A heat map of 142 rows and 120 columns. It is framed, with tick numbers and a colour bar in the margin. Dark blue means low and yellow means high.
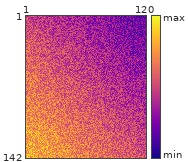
The field climbs toward the bottom left. The ninth with the highest average is the bottom left. The top right is the ninth with the lowest average. The texture is fine-grained noise.
